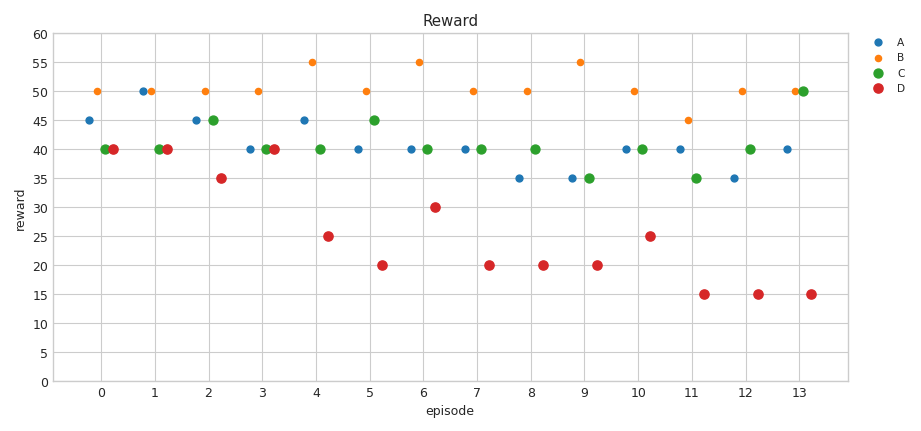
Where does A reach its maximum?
1
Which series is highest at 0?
B
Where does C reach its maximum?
13
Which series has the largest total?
B
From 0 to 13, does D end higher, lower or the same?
lower
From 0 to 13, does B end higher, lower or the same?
the same
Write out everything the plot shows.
Title: Reward
x-axis: episode, ticks 0 1 2 3 4 5 6 7 8 9 10 11 12 13
y-axis: reward, ticks 0 5 10 15 20 25 30 35 40 45 50 55 60
Legend: A, B, C, D
Values:
A: 45 50 45 40 45 40 40 40 35 35 40 40 35 40
B: 50 50 50 50 55 50 55 50 50 55 50 45 50 50
C: 40 40 45 40 40 45 40 40 40 35 40 35 40 50
D: 40 40 35 40 25 20 30 20 20 20 25 15 15 15
